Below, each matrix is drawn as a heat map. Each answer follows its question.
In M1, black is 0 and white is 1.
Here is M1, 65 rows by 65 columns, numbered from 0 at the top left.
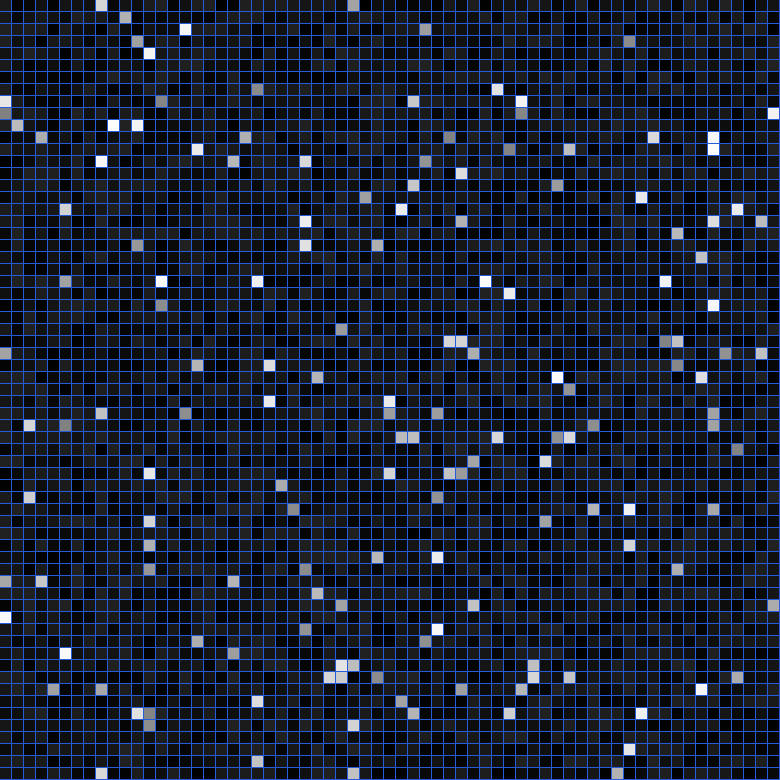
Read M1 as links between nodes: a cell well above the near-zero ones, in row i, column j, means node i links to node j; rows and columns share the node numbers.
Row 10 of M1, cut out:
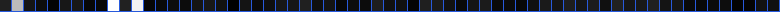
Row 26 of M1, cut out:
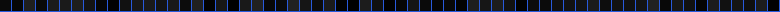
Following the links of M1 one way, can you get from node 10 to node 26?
yes
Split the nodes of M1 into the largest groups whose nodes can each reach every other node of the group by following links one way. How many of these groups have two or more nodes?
3
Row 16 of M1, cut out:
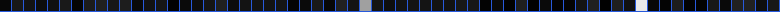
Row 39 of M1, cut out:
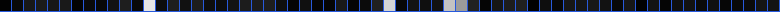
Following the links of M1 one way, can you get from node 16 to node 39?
yes
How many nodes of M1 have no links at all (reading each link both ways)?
1
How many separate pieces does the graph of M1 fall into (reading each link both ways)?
2
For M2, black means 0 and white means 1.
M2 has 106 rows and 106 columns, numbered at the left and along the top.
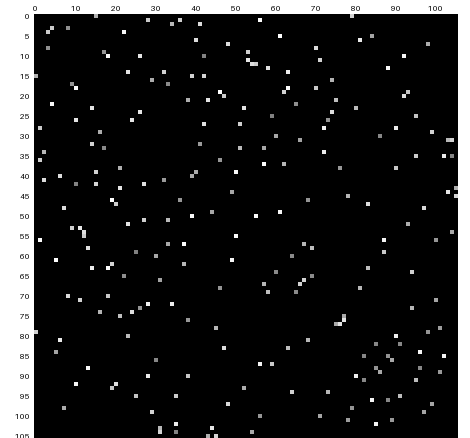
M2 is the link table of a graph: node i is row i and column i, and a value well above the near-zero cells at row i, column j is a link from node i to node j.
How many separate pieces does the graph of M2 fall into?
1
